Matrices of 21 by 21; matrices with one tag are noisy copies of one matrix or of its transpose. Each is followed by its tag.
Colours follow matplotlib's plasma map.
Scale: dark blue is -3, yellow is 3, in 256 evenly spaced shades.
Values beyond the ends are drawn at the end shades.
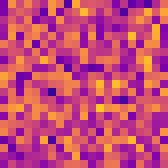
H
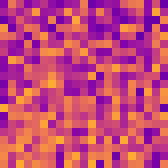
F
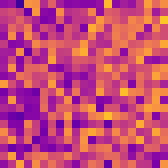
F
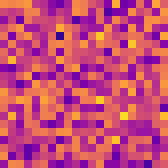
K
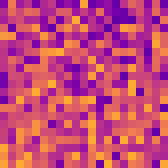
F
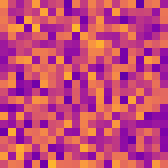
K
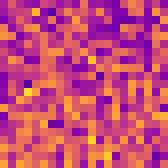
F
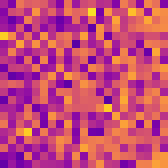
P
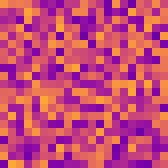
K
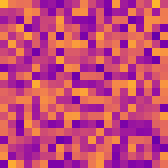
K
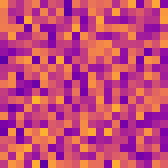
K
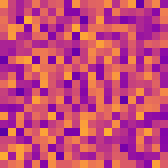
K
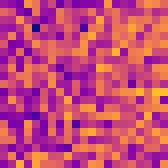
F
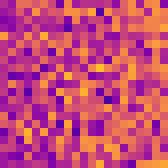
P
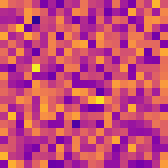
K
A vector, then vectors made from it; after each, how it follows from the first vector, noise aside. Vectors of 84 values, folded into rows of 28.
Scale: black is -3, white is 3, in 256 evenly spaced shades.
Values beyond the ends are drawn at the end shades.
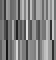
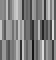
wrapped around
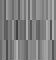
shrunk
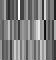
wrapped around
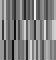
wrapped around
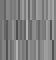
shrunk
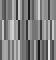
wrapped around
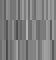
shrunk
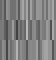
shrunk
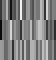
wrapped around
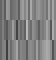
shrunk
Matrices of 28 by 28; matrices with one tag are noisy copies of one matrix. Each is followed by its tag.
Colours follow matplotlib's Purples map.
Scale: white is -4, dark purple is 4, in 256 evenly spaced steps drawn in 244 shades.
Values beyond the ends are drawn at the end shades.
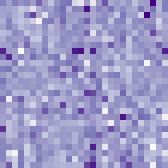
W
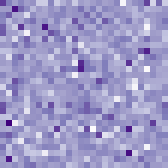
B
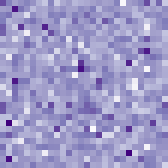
B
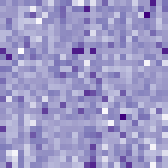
W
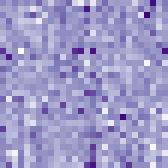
W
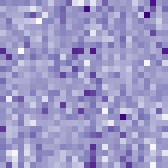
W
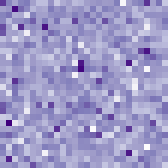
B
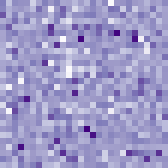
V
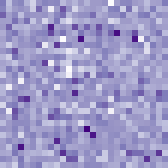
V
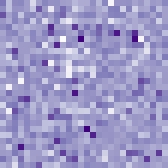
V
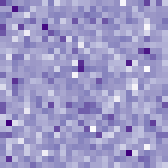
B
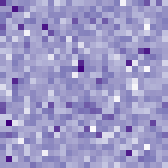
B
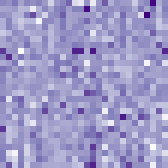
W
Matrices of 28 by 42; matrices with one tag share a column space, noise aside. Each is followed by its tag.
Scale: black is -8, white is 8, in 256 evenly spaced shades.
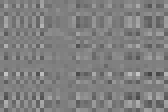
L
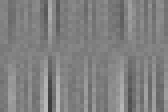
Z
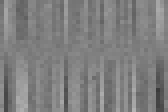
Z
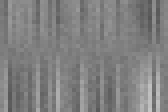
Z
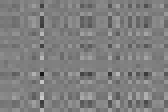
L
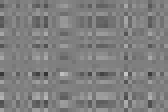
L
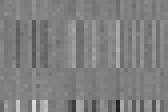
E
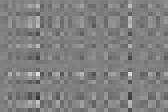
L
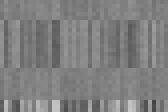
E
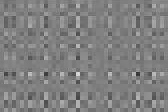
L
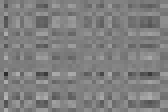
L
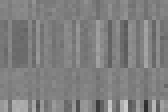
E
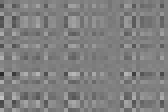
L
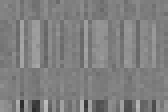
E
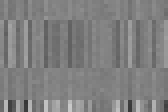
E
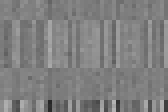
E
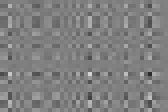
L
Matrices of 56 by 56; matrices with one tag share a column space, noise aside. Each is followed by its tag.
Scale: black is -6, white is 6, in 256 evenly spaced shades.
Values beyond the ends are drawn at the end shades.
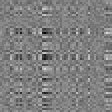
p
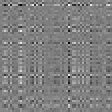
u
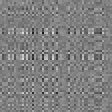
p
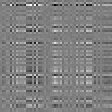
u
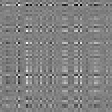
u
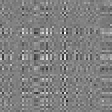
p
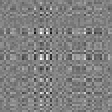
p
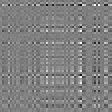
u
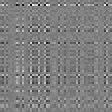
u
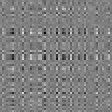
p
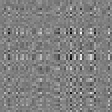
p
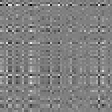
u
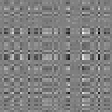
p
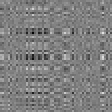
p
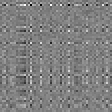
u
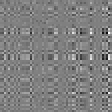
p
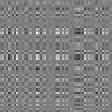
p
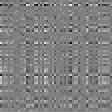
u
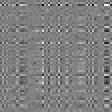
u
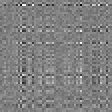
u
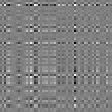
u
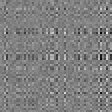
p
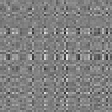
p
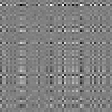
u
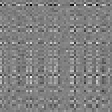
u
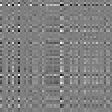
u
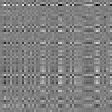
u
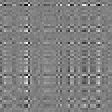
u
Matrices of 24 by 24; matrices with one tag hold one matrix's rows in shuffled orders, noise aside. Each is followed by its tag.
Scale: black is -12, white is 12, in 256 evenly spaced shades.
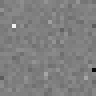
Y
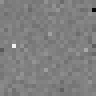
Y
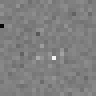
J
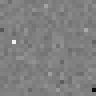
Y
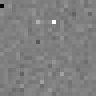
J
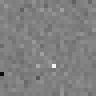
J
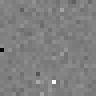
J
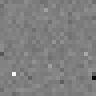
Y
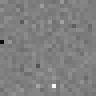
J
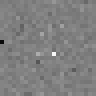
J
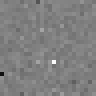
J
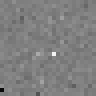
J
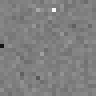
J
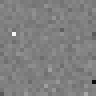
Y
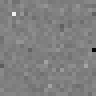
Y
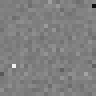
Y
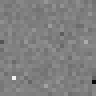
Y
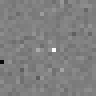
J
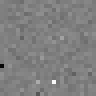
J
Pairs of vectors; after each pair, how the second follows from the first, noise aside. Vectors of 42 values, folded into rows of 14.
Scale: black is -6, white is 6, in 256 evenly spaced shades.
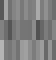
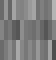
reversed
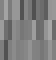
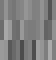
reversed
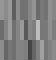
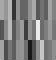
scaled up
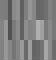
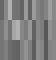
reversed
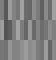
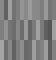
reversed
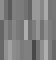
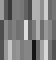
scaled up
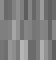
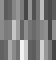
scaled up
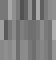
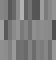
sign-scrambled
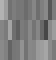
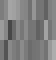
reversed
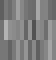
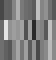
scaled up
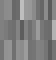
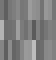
reversed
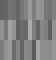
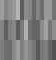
reversed
